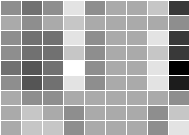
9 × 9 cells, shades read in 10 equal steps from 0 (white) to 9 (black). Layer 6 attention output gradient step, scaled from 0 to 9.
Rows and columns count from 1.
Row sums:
33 28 33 35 36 35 30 27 25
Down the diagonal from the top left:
4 4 5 2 4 3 3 4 1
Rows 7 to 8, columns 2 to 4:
4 4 3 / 2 3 4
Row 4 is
4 5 5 2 4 3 3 2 7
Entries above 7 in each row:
0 0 0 0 1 1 0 0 0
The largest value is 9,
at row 5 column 9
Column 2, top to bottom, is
5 4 5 5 6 6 4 2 2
